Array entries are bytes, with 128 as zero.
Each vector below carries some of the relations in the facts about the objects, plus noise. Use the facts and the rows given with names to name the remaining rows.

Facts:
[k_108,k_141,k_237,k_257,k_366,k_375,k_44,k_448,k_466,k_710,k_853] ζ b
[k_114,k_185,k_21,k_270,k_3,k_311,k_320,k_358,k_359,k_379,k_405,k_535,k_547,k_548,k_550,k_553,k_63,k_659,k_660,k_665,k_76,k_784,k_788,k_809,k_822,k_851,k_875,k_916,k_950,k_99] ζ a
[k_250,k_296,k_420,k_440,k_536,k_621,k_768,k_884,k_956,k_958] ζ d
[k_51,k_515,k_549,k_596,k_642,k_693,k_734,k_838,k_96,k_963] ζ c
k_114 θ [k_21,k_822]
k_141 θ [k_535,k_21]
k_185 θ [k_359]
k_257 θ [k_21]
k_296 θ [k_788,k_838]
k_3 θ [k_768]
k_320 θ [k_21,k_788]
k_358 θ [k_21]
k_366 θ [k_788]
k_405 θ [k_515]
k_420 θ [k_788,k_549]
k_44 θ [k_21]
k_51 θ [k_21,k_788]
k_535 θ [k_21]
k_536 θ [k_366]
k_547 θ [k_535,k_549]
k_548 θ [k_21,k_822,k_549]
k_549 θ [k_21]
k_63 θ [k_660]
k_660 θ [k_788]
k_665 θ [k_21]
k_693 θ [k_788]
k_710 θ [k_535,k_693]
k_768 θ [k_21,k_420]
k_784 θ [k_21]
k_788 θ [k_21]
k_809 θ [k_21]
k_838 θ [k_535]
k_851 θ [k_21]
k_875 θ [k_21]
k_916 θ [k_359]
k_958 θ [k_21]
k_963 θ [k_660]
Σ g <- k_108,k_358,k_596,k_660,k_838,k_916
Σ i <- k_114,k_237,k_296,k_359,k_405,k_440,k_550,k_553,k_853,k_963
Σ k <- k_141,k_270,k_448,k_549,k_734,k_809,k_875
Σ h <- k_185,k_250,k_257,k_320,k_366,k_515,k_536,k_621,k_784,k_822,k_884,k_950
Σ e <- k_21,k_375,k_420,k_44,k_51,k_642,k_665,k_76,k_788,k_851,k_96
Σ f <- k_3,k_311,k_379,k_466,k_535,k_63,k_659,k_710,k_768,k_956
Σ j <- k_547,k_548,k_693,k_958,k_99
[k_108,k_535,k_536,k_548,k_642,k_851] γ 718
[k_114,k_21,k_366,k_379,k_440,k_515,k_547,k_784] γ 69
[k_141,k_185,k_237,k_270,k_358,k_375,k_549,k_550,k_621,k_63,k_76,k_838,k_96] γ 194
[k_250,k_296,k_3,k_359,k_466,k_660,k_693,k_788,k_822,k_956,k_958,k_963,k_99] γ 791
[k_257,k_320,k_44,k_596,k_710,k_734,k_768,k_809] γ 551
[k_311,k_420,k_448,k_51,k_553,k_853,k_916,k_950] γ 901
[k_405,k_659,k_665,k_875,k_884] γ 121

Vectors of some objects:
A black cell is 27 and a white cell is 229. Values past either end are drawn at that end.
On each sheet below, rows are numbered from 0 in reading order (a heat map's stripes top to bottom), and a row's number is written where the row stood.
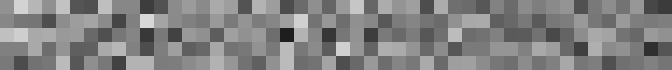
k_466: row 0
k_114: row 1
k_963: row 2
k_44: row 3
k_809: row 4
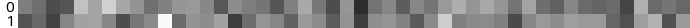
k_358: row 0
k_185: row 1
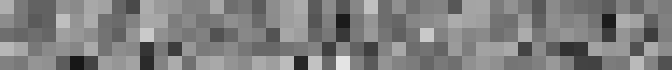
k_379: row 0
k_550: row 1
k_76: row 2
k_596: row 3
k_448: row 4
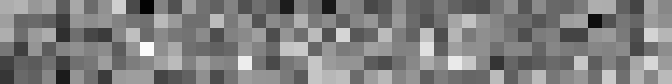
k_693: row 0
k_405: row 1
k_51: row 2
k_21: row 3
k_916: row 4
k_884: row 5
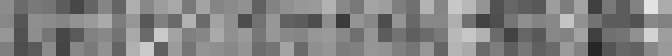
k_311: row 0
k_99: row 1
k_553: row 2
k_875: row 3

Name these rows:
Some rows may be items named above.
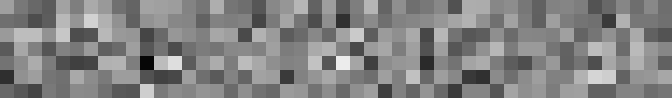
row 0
k_379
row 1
k_358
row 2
k_466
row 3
k_768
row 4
k_853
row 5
k_958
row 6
k_784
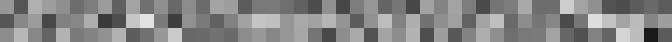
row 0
k_788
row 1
k_440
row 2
k_237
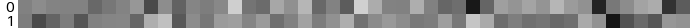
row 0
k_366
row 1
k_875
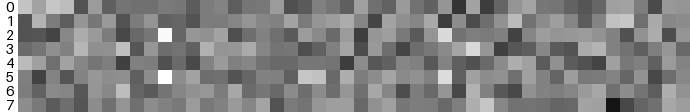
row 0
k_642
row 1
k_768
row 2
k_185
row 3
k_660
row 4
k_734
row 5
k_21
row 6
k_548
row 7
k_659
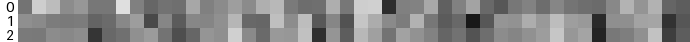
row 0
k_108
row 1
k_366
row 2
k_257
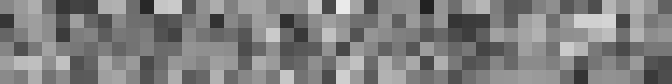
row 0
k_853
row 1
k_250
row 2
k_536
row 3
k_822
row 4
k_466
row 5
k_44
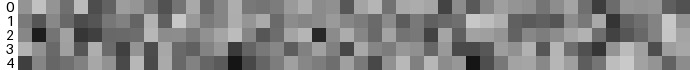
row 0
k_710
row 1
k_553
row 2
k_950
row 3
k_515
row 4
k_621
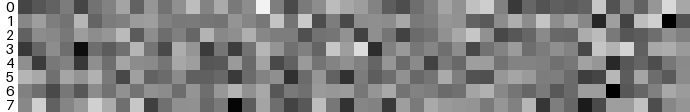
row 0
k_916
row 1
k_375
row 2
k_660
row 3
k_420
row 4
k_665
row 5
k_96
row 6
k_659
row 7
k_838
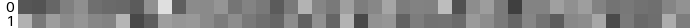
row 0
k_320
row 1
k_535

